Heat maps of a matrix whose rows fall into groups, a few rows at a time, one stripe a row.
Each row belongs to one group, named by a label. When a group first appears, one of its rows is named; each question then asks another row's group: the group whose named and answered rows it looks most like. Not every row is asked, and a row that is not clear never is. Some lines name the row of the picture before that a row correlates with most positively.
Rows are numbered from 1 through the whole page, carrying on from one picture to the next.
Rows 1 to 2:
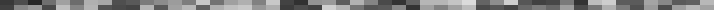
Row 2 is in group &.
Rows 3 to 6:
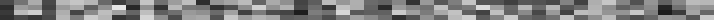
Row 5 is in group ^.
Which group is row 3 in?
&
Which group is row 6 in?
&
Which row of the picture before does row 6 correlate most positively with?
1
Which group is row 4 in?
^
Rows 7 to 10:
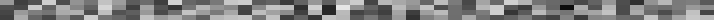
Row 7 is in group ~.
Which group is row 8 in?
^
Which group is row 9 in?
^
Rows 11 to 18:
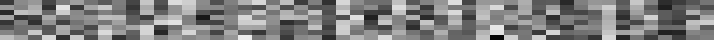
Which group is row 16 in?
^
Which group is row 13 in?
^
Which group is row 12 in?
^
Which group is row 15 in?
~
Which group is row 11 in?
^
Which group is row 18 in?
~
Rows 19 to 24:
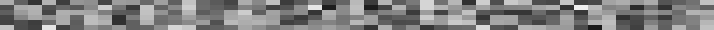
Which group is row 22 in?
&
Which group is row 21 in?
&
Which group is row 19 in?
~
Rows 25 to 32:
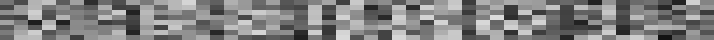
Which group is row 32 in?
^
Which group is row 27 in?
^
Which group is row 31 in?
^
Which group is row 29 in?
~
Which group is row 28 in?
^
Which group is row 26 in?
^
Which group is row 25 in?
~
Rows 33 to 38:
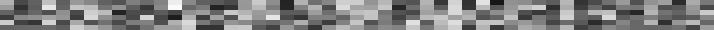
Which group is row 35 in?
&
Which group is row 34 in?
~
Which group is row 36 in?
&
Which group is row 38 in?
~
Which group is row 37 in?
~
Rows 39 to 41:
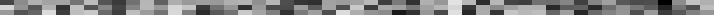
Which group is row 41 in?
~
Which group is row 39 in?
&
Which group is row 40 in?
~
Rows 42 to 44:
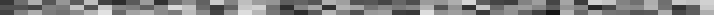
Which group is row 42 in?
&
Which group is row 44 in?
&
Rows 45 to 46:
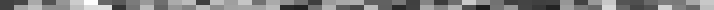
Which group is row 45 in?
&
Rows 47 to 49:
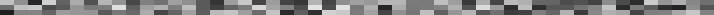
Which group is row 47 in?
~
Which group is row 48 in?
^
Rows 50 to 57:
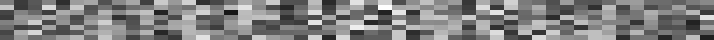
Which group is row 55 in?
~
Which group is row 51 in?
~
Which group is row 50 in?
~
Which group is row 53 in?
&
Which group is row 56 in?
^
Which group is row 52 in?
^
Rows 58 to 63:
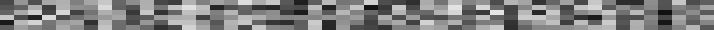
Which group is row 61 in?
~
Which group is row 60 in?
^
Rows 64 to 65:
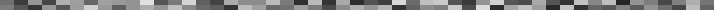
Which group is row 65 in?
~
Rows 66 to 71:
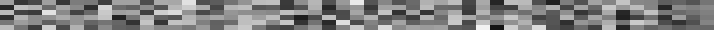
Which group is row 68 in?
~
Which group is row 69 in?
&
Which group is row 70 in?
^
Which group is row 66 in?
~
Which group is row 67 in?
^
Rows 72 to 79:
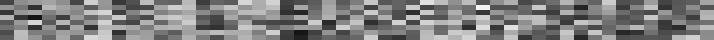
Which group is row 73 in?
~
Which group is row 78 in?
&
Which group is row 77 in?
~
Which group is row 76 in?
^
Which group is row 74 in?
&
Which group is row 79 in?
&
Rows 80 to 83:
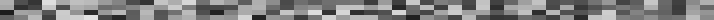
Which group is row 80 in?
~
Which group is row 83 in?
&
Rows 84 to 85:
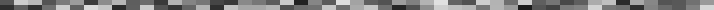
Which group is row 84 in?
^
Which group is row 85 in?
&
